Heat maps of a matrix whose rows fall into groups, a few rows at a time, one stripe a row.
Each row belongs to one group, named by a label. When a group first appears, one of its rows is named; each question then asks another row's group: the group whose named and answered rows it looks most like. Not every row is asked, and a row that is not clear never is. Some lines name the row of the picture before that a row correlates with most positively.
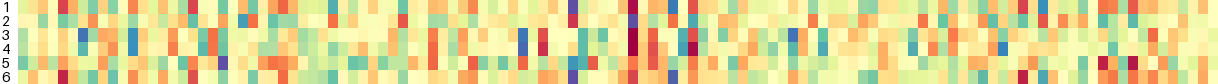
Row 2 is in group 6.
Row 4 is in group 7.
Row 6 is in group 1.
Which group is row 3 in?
7
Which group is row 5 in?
1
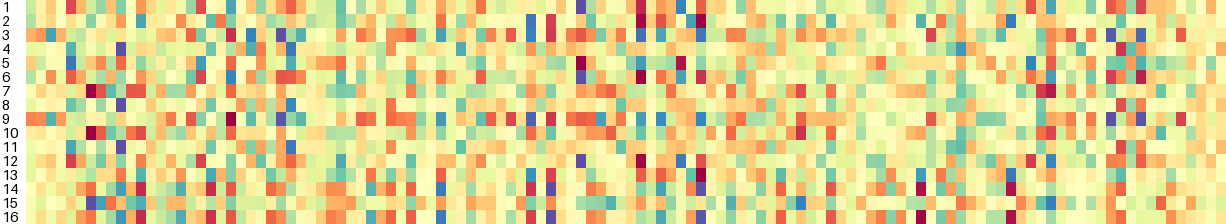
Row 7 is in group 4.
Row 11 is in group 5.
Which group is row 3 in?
6
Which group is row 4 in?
5
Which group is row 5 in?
6
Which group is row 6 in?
1
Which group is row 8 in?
5
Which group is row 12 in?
1
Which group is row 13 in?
7
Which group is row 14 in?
4
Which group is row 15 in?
7
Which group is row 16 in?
4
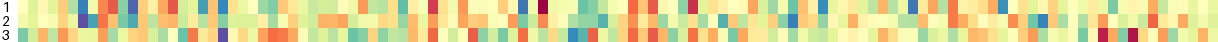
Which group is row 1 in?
7
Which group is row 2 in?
7
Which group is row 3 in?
1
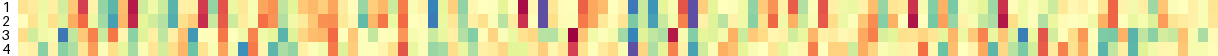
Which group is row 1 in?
4
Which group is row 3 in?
6
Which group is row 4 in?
6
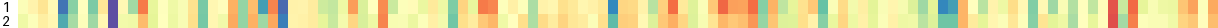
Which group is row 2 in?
5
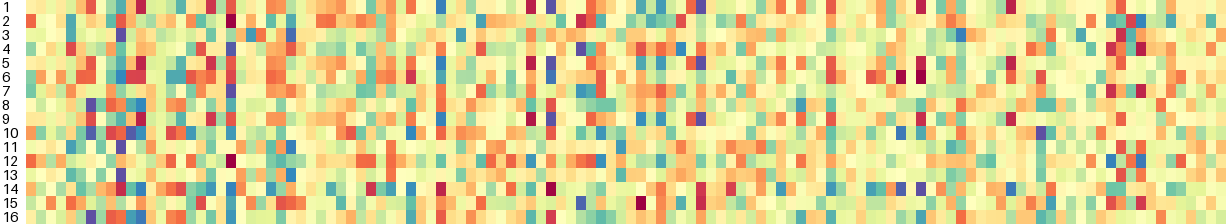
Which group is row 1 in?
4
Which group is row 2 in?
6
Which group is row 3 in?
5
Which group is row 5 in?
4
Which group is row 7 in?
1
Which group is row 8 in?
7
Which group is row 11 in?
5
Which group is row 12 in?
6
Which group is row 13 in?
5
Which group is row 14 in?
7
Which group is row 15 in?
1
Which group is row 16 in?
7
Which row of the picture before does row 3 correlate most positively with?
2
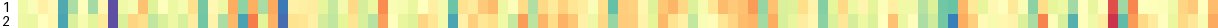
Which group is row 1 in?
5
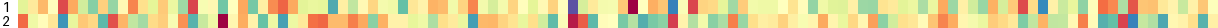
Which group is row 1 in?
1
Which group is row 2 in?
6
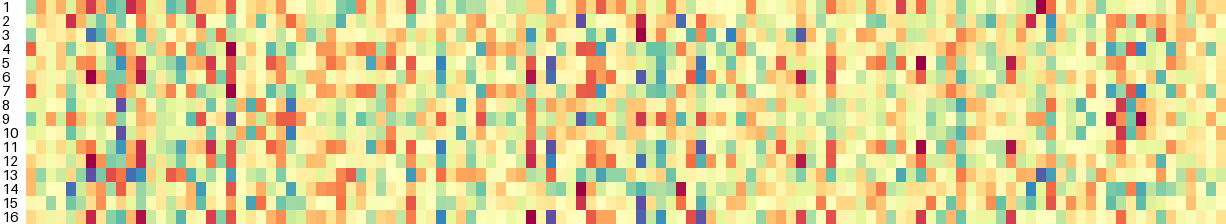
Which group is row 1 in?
4
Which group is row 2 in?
1
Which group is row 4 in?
6
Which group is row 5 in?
4
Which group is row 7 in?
6
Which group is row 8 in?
5
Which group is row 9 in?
1
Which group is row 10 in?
5
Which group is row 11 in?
4
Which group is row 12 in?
4
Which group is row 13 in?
7
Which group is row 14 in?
6
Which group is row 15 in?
6
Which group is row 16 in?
4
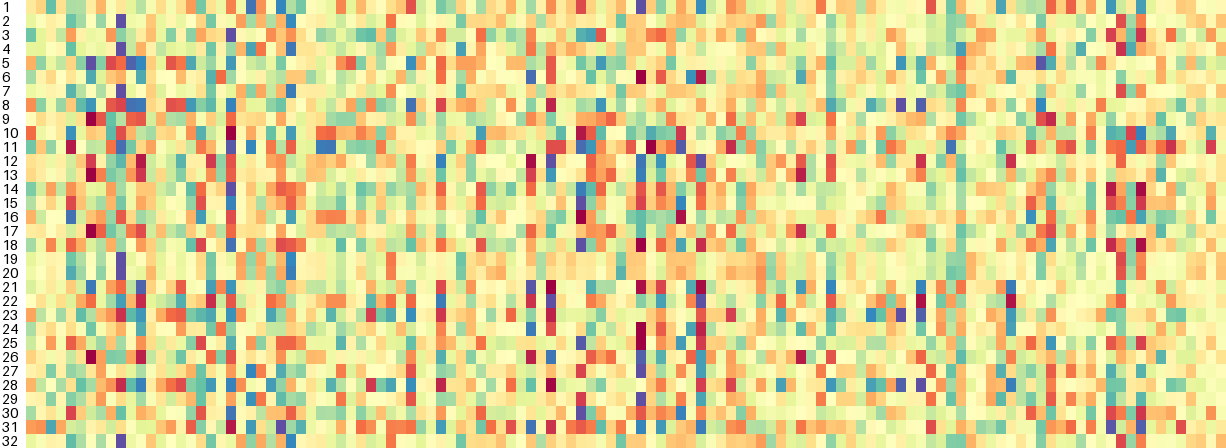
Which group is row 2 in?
5
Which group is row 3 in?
1
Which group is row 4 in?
5
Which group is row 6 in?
7
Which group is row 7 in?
5
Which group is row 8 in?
7
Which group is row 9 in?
4
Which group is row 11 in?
1
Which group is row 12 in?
4
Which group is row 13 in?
4
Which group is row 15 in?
1
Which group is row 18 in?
1
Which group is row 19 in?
5
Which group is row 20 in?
5
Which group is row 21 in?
7
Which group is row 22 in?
4
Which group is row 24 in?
7
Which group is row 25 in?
1
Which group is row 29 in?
6
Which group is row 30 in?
1
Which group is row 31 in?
6
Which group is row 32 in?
5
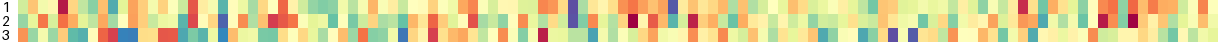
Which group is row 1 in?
1
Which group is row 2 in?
1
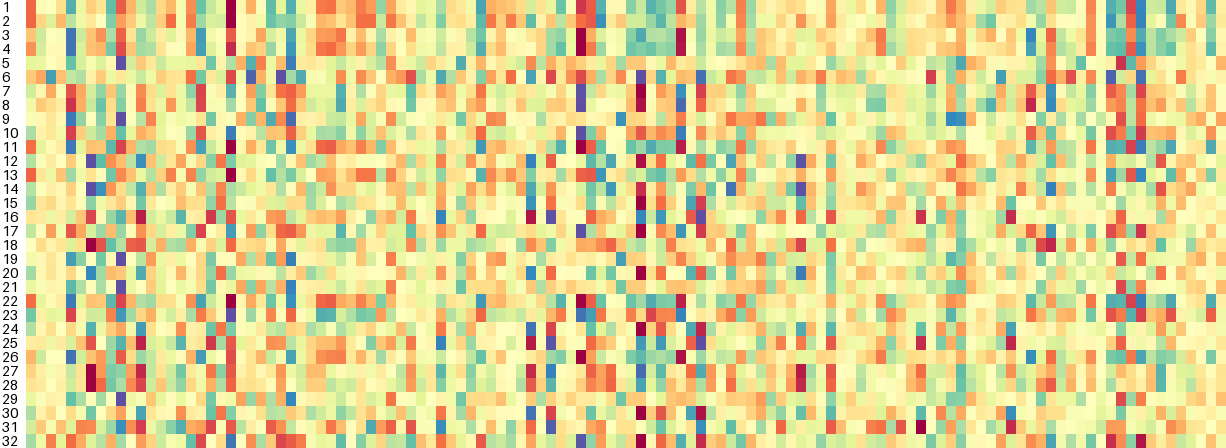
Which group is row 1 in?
6
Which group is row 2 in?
6
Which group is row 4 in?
6
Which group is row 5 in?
5
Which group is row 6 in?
6
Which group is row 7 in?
1
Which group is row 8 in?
1
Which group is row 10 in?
1
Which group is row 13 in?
6
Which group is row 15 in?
7
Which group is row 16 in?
4
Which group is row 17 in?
1
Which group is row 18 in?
4
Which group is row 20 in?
7
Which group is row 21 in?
5
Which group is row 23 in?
1
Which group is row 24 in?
7
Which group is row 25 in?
4
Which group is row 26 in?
6
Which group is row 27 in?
4
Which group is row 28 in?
4
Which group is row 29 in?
5
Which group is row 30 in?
7
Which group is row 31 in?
4
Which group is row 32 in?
1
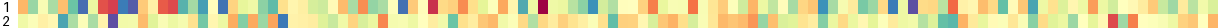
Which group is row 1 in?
7
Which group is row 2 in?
5
